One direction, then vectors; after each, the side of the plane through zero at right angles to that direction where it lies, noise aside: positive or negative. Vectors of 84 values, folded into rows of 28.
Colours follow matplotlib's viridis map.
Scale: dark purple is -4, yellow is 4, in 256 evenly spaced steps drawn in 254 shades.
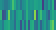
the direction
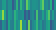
negative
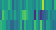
negative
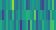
positive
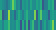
positive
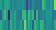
negative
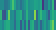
positive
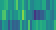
negative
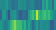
negative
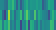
positive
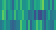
negative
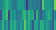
negative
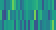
positive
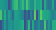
positive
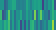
positive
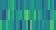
positive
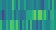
positive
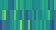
negative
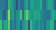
positive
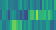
negative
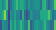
negative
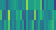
positive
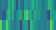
positive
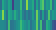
negative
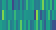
negative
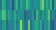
negative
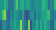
negative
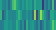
positive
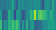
positive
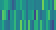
negative
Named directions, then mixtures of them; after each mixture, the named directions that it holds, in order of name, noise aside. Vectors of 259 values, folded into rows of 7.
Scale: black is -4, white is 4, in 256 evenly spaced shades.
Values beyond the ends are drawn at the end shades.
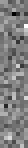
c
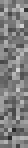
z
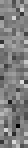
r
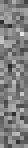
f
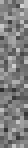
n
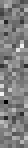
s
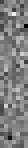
c, n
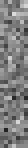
c, n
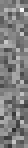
f, r, z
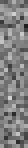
c, f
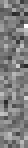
c, s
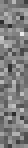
f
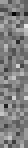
c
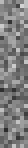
n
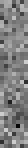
r, s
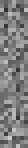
z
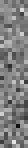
f, r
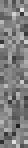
c, r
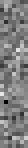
s, z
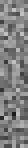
f, n, z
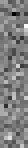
c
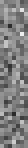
f, r, z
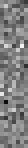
f, s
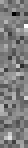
c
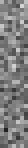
n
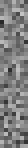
f, r, z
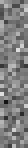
n, s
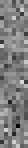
r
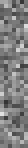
c, r, s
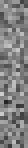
f, r, s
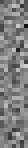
c, n, s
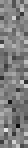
r
